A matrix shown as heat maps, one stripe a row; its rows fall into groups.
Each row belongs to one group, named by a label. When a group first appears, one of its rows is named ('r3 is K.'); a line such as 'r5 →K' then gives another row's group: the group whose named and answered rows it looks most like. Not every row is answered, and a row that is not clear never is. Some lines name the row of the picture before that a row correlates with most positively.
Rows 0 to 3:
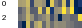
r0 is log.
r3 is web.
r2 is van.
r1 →web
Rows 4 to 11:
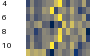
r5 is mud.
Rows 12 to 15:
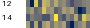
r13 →mud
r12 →web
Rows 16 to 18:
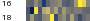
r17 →web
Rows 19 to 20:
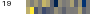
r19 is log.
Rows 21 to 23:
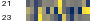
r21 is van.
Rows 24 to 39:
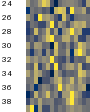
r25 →van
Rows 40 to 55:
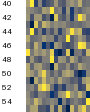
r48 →mud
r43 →web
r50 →mud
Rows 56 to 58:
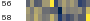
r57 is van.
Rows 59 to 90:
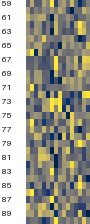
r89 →log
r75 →van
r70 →van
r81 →log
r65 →van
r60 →web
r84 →log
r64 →mud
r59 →mud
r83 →mud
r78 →van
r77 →mud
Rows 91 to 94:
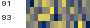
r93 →log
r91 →web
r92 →mud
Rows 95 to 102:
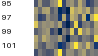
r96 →van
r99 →van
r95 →mud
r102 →mud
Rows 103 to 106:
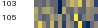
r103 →van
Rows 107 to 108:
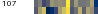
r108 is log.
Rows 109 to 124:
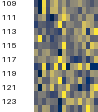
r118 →web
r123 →van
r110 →web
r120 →mud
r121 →web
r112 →mud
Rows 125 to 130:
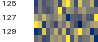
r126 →mud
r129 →web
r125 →van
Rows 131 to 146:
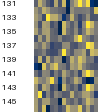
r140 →web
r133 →log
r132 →van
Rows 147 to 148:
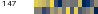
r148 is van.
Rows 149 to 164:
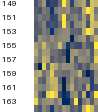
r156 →van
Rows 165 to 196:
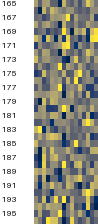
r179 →web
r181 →log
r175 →web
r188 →web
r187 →web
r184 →log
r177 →mud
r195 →mud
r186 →web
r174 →mud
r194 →log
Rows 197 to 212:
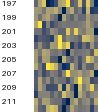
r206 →log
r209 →mud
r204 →van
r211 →van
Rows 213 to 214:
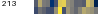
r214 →mud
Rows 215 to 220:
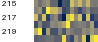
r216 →log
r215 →van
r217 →log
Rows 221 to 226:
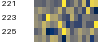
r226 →log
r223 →log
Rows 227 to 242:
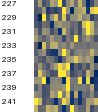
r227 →mud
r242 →log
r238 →log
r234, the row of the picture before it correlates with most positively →225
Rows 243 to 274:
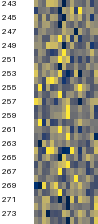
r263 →web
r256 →mud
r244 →van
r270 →mud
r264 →log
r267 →mud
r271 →van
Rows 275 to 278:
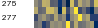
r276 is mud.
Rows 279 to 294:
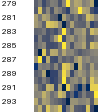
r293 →van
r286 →web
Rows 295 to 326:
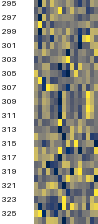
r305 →van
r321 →log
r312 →mud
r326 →log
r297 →web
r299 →web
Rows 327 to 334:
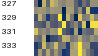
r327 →web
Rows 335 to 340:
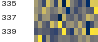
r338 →mud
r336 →van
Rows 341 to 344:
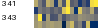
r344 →log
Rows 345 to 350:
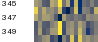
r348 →mud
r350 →van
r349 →mud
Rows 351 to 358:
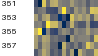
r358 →van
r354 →log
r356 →van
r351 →web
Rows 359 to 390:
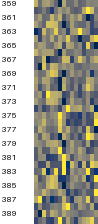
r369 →log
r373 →log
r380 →mud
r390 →mud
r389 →web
